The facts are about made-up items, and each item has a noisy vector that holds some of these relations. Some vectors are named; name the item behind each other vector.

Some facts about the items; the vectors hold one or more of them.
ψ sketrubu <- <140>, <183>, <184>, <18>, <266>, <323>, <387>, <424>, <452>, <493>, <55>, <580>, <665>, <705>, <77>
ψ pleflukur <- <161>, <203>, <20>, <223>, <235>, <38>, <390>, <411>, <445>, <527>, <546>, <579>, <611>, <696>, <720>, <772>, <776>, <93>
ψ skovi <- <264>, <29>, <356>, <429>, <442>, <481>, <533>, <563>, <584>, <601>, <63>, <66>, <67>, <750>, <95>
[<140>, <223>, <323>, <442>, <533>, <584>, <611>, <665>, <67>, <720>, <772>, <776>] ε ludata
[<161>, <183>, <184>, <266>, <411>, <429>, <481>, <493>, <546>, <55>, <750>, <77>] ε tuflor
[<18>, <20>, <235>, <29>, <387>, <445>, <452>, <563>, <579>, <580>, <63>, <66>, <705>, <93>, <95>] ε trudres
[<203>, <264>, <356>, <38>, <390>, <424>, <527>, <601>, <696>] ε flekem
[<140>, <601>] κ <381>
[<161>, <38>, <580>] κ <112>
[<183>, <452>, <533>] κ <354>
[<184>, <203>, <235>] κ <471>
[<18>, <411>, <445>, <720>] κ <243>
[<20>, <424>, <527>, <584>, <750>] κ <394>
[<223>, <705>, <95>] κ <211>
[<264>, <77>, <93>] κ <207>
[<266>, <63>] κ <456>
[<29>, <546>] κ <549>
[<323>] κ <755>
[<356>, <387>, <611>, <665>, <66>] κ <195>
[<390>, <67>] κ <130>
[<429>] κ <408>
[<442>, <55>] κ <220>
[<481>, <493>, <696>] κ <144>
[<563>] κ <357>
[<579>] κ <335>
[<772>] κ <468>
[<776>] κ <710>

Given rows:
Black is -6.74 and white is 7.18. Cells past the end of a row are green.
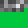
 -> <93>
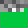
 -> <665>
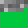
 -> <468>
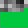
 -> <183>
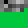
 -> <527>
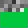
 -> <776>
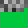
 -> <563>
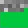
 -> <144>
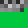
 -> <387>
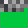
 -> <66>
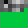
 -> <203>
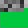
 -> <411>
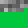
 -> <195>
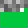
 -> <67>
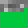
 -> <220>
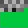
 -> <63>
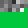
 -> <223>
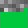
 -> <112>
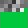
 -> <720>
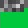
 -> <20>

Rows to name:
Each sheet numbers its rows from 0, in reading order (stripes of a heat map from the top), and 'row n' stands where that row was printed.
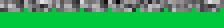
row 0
<77>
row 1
<601>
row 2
<493>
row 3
<184>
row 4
<424>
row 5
<18>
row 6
<471>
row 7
<356>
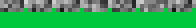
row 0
<546>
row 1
<481>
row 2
<429>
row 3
<266>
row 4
<161>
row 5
<354>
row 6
<750>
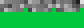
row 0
<243>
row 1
<207>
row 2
<55>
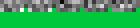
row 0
<533>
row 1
<584>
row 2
<390>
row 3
<235>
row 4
<580>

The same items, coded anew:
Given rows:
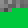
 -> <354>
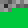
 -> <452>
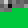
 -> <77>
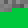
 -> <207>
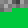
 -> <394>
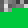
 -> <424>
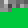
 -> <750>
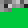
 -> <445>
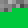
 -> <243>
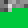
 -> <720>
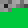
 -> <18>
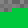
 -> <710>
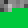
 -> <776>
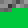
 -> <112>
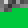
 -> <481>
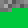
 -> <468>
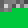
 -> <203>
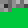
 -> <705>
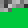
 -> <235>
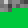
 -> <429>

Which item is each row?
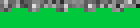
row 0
<411>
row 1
<527>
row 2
<223>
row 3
<696>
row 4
<93>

